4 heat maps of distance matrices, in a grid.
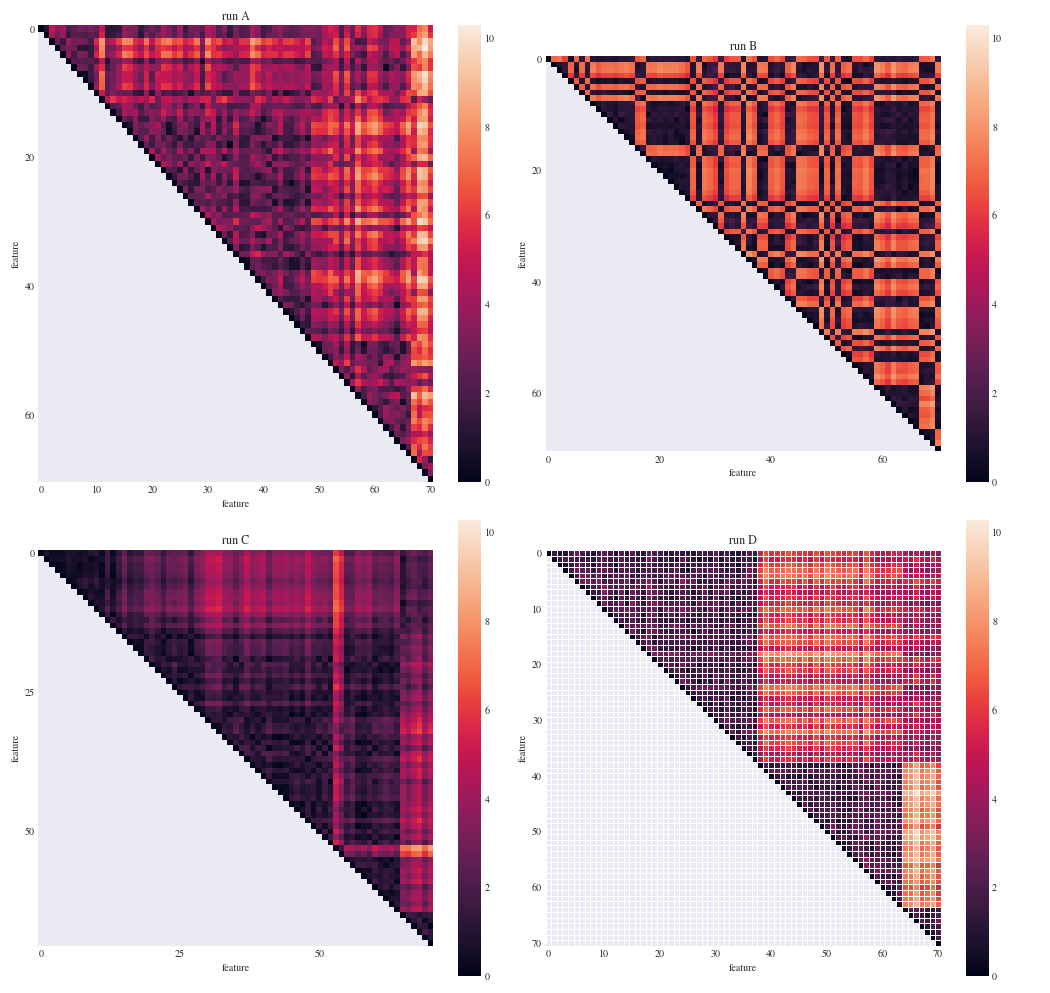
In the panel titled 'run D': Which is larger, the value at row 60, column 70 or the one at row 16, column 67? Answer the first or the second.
the first
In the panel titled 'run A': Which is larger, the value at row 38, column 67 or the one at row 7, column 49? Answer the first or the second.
the first
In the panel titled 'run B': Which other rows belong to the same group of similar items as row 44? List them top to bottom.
0, 4, 6, 8, 9, 10, 11, 12, 13, 14, 15, 18, 19, 20, 21, 22, 23, 24, 25, 27, 31, 35, 38, 39, 43, 49, 51, 53, 54, 59, 60, 61, 62, 63, 64, 65, 66, 70
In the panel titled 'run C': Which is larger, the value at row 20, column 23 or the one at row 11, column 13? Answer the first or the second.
the first
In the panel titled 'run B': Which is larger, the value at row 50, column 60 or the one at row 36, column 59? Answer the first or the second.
the second
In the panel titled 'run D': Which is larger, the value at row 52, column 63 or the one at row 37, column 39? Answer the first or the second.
the second
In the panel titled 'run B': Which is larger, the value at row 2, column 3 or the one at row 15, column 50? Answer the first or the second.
the second
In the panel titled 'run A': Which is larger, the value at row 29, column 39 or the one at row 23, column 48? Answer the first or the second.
the first
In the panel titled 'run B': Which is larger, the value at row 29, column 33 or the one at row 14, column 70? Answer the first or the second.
the first
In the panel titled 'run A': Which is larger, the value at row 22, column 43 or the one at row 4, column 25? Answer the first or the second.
the second
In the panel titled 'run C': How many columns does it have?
71
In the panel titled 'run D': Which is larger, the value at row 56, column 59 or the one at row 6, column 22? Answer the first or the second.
the first
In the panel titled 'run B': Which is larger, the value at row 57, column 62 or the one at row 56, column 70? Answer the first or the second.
the first
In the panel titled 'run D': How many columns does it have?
71
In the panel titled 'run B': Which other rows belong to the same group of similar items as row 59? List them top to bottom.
0, 4, 6, 8, 9, 10, 11, 12, 13, 14, 15, 18, 19, 20, 21, 22, 23, 24, 25, 27, 31, 35, 38, 39, 43, 44, 49, 51, 53, 54, 60, 61, 62, 63, 64, 65, 66, 70
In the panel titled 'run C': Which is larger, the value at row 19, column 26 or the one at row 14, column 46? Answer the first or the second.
the second
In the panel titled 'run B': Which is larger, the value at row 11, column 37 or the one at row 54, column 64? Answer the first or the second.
the first
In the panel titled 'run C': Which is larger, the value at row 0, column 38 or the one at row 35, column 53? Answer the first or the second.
the second
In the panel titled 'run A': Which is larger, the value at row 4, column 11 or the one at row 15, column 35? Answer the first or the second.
the first
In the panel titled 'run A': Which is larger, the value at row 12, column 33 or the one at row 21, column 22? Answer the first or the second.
the second
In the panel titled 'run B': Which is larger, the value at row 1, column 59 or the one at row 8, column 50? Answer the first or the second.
the first
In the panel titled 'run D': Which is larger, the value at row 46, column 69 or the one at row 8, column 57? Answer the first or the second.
the first
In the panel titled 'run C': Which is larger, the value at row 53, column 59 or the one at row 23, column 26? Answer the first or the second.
the first
